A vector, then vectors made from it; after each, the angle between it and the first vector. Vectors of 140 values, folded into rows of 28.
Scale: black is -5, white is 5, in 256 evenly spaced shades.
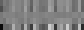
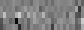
orthogonal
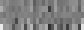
nearly opposite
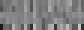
nearly parallel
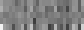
nearly opposite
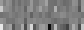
nearly opposite
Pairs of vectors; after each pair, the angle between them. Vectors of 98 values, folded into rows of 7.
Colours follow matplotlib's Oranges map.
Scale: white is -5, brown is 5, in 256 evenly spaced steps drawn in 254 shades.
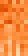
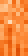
nearly opposite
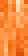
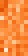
partly aligned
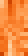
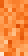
partly opposed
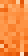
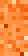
partly opposed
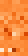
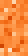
partly aligned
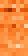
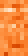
nearly opposite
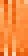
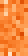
partly opposed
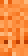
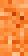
partly aligned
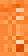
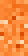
partly aligned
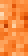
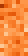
partly opposed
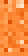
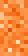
partly aligned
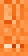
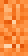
nearly parallel
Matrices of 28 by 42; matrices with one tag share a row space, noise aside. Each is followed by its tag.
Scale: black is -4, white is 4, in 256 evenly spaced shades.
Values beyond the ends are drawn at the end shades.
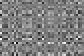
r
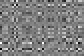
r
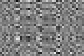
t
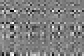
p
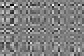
p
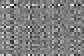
p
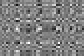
t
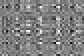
t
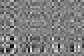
p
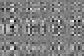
p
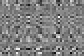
t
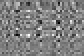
t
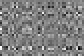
r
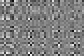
p
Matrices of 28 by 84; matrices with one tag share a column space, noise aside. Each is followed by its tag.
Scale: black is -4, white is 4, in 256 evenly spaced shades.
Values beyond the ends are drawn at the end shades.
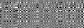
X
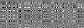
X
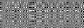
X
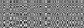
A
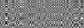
A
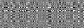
X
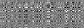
X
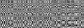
A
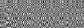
A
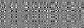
X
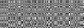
A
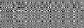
X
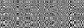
A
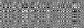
X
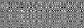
X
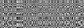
A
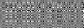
X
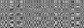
A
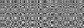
A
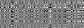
X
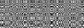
A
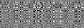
X
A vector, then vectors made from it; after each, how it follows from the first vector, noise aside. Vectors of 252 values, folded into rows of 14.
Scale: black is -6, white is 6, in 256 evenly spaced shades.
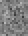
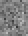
reversed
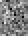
scaled up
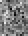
scaled up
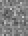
sign-scrambled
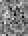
scaled up
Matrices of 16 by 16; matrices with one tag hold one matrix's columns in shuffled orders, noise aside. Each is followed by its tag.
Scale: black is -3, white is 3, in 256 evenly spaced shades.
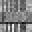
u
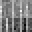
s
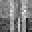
s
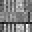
u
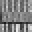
u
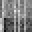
s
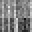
s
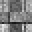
u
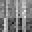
s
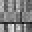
u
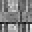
u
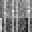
s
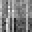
s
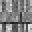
u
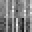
s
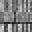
u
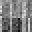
s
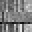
u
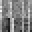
s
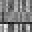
u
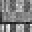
u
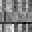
u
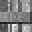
u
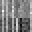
s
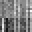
s
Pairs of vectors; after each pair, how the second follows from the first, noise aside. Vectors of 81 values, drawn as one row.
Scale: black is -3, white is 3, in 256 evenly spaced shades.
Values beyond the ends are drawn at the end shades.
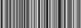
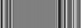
partly zeroed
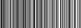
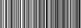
reversed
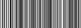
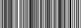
reversed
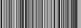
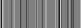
partly zeroed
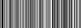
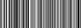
reversed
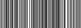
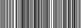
reversed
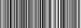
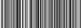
reversed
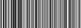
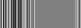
partly zeroed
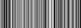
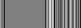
partly zeroed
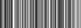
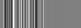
partly zeroed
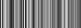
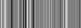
partly zeroed
